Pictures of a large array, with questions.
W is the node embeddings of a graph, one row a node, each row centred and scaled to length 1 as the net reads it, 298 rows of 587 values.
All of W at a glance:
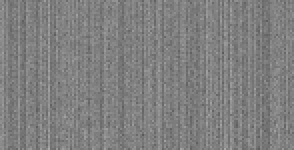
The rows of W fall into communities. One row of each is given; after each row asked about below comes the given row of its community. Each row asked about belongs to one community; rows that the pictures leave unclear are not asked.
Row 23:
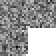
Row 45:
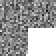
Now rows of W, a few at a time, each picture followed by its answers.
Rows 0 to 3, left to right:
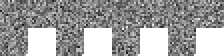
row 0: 23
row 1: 45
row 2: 45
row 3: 45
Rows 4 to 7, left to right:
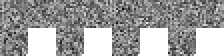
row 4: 23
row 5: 23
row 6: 45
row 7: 23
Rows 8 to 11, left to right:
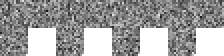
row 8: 23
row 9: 45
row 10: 45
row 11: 23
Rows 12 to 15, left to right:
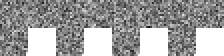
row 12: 23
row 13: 45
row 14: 23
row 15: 45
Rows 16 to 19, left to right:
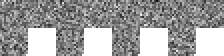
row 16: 23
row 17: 45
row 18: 45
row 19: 23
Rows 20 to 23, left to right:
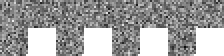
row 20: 23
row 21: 45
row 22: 45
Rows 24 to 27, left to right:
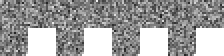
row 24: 23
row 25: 23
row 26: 45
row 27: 45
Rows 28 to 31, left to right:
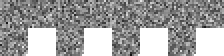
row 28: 23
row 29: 45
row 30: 23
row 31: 23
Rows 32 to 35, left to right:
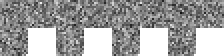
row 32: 23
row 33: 23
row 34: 23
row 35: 45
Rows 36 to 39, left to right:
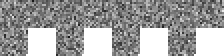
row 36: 23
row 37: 45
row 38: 45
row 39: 23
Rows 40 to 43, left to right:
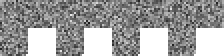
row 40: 45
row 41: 45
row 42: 23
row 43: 45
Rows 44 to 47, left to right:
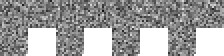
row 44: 45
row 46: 45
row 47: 23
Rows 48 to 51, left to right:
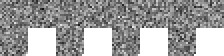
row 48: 23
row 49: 45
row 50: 45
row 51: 45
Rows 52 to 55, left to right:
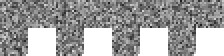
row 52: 23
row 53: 45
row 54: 23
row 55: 45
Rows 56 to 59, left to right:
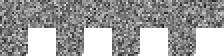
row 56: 45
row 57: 45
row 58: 45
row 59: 23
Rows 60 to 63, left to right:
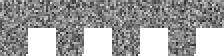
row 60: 45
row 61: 23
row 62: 23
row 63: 45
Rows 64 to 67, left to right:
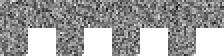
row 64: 23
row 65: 45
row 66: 45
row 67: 45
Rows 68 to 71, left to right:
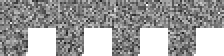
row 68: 23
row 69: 45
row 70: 45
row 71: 45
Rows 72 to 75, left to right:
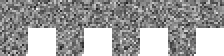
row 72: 23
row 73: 23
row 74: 23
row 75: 23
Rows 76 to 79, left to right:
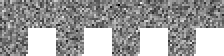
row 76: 45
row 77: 23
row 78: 23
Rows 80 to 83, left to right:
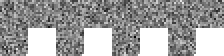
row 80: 45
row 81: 45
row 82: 45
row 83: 23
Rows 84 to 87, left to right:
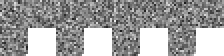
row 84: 45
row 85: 45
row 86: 45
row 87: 23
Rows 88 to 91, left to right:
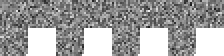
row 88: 23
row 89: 45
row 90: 45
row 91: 23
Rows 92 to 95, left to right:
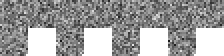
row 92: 45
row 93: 23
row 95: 23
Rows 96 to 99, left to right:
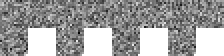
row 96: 23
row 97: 23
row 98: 23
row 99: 45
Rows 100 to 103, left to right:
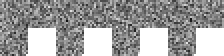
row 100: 23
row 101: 23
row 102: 45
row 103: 45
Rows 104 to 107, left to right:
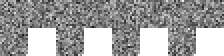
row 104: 23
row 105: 23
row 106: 45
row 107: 23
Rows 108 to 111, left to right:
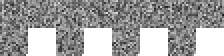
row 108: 45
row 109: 23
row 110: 45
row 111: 45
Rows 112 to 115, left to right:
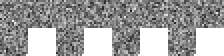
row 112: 45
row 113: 23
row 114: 23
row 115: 23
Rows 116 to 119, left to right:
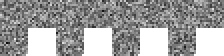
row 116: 45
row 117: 23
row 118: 23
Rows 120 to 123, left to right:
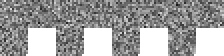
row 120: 23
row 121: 45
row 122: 23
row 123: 23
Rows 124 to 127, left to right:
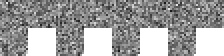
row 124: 23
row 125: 45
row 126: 45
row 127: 45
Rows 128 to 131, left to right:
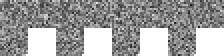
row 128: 45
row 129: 45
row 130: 45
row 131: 23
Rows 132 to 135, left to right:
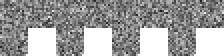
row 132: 45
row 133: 23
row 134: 45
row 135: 23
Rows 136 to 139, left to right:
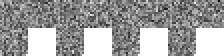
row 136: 23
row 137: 45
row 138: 45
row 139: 45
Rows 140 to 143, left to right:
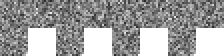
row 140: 23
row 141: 45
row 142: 23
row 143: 23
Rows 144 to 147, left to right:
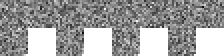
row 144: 23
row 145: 23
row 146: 23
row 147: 45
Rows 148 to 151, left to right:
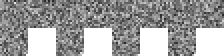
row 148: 23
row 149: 23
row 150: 45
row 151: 45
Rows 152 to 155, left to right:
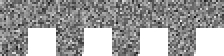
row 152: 23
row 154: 45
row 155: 23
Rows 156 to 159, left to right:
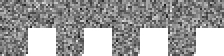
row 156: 45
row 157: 23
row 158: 45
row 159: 45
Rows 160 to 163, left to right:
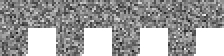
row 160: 23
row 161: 23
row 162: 45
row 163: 45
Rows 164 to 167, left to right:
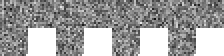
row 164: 45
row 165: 23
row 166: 23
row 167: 23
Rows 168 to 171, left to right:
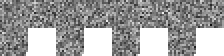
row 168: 45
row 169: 23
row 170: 45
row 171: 45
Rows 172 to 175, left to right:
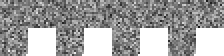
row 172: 23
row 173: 45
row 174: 23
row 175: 23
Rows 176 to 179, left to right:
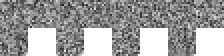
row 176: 23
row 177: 23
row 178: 45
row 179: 45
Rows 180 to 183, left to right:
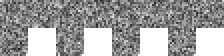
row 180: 45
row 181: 23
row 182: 23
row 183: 45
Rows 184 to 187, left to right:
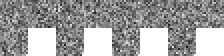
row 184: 23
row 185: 45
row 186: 23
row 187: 45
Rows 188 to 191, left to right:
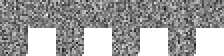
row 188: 45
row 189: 45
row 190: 45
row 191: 23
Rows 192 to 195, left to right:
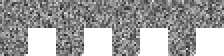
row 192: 45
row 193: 45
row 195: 23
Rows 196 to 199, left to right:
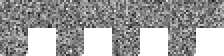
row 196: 45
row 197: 23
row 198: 23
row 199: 23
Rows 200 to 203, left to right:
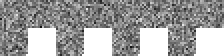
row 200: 23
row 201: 23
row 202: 23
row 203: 45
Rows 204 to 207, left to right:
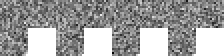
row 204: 23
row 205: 23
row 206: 45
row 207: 45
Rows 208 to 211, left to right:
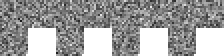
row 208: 45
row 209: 45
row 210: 23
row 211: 45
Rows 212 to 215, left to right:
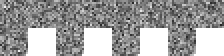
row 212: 23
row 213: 45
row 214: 45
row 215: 23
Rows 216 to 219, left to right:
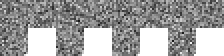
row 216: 45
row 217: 45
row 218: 45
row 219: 23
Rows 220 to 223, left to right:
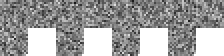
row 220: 23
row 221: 23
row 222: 23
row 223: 45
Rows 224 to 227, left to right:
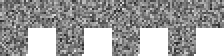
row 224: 45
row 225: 45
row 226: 23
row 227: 45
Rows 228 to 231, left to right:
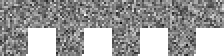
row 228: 23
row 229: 45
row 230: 45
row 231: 45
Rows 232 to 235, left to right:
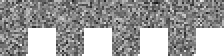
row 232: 23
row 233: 23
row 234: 23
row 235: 45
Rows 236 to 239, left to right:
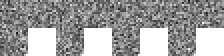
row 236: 45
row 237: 23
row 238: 45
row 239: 45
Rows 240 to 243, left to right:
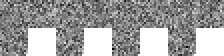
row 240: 23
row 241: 23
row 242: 45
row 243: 23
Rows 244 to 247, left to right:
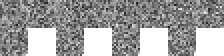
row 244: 23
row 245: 23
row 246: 45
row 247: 23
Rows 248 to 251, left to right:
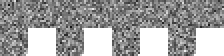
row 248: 23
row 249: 23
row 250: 23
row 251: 23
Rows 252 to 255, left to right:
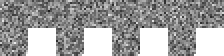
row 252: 23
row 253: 23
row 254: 23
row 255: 23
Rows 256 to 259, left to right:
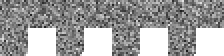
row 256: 23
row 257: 45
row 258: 45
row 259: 45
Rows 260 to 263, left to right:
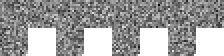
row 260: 45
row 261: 23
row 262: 45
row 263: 45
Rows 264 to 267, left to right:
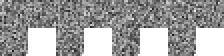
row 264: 45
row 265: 45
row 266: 23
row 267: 45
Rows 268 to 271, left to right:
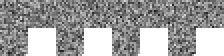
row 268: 45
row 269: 23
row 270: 23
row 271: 45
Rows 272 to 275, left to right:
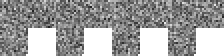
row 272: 45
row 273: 45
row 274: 45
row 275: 45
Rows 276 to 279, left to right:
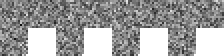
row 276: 23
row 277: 23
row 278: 23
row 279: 45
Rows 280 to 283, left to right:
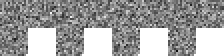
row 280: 45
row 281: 45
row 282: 23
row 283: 45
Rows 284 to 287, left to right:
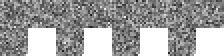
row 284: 45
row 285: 23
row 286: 45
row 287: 23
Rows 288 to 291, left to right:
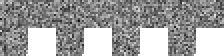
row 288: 23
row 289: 45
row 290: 23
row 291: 45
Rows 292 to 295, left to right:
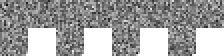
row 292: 23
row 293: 45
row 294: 45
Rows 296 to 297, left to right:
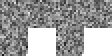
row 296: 23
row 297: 45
